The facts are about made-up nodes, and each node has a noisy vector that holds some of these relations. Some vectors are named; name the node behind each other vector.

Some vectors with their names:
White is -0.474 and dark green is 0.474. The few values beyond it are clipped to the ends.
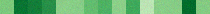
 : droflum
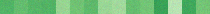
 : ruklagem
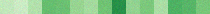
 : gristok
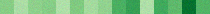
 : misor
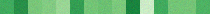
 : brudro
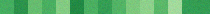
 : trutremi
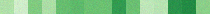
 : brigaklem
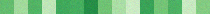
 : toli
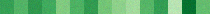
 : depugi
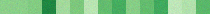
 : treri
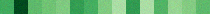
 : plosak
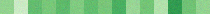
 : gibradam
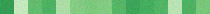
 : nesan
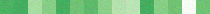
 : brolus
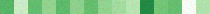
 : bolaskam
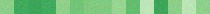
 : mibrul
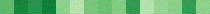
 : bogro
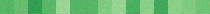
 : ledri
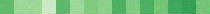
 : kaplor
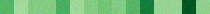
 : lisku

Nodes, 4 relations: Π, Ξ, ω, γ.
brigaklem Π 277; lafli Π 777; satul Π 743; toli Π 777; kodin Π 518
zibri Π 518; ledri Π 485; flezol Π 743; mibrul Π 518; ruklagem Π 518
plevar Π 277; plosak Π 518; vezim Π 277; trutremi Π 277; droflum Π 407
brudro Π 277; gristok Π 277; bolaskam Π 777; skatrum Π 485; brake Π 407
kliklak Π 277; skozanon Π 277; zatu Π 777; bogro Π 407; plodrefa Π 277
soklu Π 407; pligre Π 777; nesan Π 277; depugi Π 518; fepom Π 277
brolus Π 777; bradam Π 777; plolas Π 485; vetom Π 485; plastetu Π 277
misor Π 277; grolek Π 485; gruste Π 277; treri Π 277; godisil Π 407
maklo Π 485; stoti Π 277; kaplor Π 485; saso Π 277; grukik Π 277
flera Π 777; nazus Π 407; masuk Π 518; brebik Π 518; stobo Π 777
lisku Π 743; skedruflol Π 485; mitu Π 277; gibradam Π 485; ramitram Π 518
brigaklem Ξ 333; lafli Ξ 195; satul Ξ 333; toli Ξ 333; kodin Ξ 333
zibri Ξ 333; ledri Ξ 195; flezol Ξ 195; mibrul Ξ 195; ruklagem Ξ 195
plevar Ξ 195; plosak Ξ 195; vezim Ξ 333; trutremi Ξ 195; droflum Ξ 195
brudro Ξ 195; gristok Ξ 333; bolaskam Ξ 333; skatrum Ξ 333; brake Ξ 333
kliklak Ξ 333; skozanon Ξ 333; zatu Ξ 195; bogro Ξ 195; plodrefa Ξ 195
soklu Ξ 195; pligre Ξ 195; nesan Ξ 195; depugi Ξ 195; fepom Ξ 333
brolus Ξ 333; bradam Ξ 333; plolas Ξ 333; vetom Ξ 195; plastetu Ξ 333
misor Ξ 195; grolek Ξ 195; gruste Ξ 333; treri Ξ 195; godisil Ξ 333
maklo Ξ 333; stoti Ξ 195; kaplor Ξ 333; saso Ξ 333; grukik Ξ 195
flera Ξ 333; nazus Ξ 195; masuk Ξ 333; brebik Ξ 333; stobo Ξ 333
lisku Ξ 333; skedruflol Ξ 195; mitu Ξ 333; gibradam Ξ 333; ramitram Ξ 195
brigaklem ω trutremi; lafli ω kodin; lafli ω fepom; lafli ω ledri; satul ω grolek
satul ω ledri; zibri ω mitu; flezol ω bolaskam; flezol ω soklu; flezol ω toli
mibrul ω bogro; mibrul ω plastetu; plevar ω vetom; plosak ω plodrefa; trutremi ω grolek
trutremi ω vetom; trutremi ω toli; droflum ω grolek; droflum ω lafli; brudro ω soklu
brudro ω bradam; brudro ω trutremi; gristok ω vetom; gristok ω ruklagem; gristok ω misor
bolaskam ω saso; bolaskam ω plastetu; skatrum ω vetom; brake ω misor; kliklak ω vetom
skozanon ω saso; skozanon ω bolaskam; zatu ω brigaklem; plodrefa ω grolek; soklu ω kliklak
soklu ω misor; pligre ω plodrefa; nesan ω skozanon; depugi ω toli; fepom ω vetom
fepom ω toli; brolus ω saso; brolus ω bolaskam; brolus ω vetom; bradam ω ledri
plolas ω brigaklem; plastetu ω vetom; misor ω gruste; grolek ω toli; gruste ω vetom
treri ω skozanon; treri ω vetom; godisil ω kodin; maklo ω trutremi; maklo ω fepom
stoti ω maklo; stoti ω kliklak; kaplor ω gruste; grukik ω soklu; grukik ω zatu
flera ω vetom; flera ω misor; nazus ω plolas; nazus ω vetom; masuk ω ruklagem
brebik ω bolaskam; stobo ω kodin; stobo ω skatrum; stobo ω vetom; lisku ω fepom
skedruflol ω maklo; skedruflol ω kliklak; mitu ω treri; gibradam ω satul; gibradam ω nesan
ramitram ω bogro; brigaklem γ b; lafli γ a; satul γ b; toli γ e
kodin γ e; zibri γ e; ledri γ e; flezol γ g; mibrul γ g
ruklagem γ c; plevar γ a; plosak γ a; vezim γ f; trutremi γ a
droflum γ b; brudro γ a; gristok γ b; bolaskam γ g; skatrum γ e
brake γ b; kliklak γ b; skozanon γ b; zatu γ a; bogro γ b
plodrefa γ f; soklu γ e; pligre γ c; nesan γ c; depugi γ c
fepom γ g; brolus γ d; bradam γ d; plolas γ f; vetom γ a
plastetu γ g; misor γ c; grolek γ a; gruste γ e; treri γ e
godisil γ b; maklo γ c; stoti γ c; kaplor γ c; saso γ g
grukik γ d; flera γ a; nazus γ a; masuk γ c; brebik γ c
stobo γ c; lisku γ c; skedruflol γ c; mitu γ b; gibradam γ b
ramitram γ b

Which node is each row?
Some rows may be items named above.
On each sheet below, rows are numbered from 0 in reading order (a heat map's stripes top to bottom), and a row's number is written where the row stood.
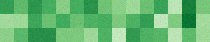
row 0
depugi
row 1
satul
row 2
flezol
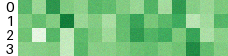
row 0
ledri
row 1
treri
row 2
vezim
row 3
plolas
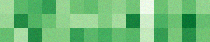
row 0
ramitram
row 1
soklu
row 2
plodrefa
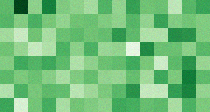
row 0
nazus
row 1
ledri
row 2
brigaklem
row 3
stobo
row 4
godisil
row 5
skedruflol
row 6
brake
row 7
nesan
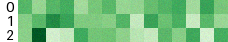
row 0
ruklagem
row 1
flezol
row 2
flera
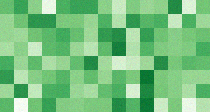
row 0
bradam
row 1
flezol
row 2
fepom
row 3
gruste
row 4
pligre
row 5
brebik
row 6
skatrum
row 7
skozanon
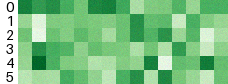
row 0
grolek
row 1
mitu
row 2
saso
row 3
mibrul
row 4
soklu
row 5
plastetu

